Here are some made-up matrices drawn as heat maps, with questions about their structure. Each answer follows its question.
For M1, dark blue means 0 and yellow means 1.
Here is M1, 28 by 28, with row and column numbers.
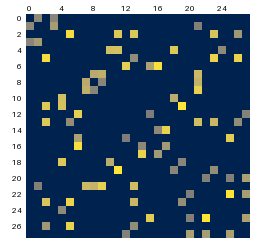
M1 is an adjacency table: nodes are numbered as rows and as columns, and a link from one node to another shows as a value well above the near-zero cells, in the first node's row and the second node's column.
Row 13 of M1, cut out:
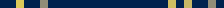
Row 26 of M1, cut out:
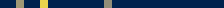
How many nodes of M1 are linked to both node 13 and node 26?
2
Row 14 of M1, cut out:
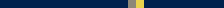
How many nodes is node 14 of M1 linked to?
2
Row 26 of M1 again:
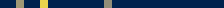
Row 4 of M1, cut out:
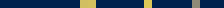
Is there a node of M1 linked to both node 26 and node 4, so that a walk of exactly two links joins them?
no
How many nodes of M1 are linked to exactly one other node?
1
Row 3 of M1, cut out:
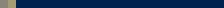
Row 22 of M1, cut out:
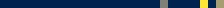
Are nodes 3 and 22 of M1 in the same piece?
no
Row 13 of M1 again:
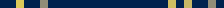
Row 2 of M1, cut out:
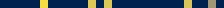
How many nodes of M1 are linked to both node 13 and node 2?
3
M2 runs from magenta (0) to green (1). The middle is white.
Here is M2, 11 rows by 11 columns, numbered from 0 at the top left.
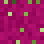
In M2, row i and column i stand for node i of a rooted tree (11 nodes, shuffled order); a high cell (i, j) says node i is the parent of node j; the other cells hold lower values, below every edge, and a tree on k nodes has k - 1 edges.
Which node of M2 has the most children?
0
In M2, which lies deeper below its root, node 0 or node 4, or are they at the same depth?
node 4
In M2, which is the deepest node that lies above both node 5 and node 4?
7
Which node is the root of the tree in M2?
0
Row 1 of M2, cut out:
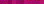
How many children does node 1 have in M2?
0
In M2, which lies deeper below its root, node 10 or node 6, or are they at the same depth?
the same depth
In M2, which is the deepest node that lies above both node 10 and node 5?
7
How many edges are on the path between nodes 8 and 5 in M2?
3
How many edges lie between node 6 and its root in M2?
2
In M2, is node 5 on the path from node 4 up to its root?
no
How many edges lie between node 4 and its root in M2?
3
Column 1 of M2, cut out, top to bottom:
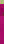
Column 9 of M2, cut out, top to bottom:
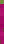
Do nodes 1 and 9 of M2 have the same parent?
yes
